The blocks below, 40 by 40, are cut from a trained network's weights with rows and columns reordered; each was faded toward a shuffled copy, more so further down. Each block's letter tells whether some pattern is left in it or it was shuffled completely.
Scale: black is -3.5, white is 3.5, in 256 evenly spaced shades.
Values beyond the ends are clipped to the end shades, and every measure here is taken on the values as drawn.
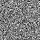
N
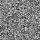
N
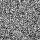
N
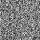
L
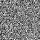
L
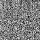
L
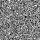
N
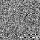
L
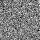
N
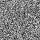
N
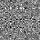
L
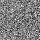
N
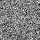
N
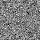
N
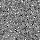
N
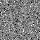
N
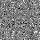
L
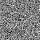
N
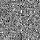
L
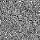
L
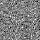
L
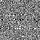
L
